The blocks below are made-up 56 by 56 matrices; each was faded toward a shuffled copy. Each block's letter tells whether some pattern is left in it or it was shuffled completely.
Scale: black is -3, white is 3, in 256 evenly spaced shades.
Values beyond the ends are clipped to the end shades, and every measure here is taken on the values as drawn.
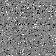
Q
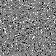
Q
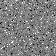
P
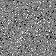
P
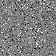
P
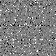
Q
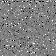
Q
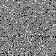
Q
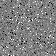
P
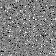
Q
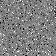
P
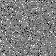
Q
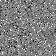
P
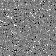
Q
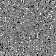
Q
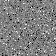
P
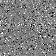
Q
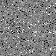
Q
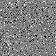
Q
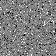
P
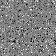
Q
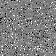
Q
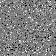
Q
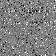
Q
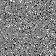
Q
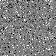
Q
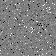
P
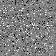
Q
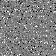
Q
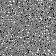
P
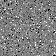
P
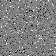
P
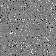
Q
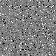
Q
